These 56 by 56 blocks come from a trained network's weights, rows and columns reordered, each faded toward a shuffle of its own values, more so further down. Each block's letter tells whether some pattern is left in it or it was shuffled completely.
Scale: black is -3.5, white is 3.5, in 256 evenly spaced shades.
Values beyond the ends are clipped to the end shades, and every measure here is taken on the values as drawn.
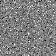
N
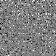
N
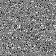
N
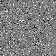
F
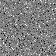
F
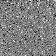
N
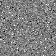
N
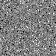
F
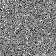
F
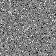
F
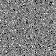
N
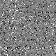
N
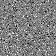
F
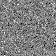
F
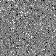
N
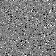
N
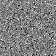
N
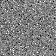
N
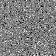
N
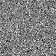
F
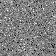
F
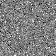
F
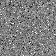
F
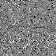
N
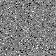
F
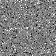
N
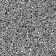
F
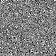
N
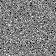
F
